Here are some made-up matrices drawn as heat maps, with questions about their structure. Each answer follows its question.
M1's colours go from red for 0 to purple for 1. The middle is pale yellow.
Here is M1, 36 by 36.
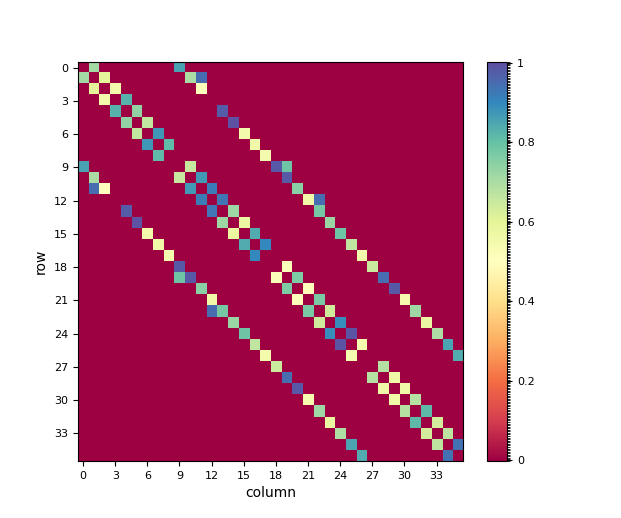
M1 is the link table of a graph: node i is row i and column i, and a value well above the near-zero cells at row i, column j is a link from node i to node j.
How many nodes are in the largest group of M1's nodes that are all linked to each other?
3
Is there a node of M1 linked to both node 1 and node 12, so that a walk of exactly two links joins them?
yes
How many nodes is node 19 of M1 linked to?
5
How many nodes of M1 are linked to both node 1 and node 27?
0
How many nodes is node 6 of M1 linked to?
3
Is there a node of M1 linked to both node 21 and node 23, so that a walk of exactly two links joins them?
yes
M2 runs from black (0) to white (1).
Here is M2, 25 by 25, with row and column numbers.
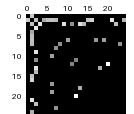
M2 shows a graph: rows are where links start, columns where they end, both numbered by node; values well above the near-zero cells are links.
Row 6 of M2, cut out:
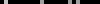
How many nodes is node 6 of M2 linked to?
4
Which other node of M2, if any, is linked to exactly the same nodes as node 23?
node 8
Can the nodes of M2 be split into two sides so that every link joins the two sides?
yes
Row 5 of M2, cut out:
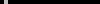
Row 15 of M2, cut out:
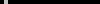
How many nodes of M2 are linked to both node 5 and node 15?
1
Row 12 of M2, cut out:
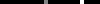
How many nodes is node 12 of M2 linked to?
2
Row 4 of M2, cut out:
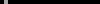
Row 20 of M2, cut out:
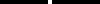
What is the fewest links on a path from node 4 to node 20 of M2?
5
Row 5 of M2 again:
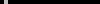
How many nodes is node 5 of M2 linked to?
1
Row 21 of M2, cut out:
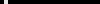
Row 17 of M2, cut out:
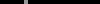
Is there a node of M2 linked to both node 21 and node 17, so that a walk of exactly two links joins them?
no
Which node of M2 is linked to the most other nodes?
node 1
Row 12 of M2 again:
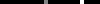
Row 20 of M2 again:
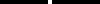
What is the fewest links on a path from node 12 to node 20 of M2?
1
